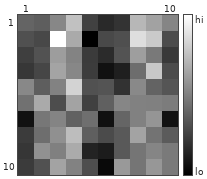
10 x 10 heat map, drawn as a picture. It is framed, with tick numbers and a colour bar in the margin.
Odd rows or columns: none. Calmest part: bottom right. Stripes: upright, repeating 2 times. Ninth with the lowest average: top middle. Slope: none.
